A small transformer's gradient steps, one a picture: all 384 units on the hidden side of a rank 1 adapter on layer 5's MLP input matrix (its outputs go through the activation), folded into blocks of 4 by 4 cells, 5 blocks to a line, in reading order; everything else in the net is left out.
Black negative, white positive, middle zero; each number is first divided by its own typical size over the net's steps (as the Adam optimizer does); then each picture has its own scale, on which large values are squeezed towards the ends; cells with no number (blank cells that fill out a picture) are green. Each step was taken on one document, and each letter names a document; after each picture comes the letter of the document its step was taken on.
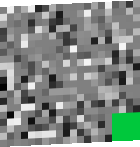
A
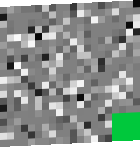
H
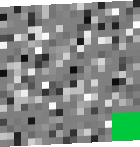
H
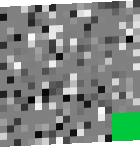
H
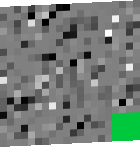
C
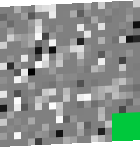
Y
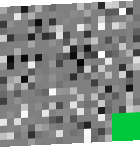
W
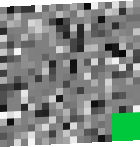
A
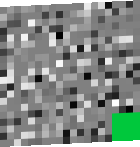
A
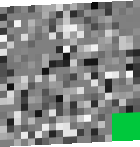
A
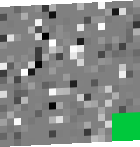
Y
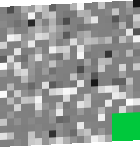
H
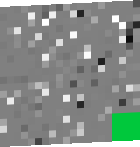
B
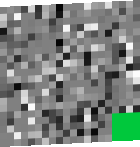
A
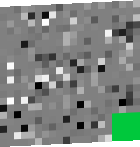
C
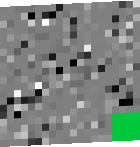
C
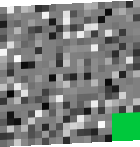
A
